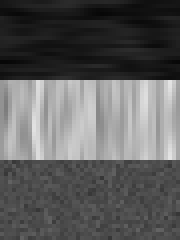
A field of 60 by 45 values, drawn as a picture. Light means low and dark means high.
It is made of 3 by 1 panels. Panel 1,1: very high, streaked across, faint in contrast. Panel 2,1: low, streaked downward. Panel 3,1: high, fine-grained, faint in contrast.
